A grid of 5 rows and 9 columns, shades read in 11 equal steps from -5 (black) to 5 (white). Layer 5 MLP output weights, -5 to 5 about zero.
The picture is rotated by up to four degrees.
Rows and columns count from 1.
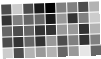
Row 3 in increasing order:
-3 -3 -3 -2 -1 -1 1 1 2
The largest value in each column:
3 3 2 1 2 1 1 4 3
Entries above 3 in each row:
0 0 0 0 1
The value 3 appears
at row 1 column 2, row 2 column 9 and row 5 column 1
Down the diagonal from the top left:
-2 0 -1 -3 2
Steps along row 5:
down up down up down up up down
